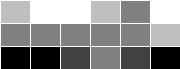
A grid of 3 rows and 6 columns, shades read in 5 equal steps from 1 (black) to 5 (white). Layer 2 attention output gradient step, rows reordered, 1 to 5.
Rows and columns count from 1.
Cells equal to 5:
3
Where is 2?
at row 3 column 3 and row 3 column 5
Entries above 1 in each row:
6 6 3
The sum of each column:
8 9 10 10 8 10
